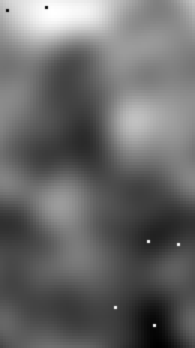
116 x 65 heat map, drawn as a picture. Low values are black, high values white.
Stripes: none. Slope: up to the top. Odd rows or columns: none. Ninth with the lowest average: bottom right. Lone odd cells: 6, 4 higher and 2 lower than their neighbours.
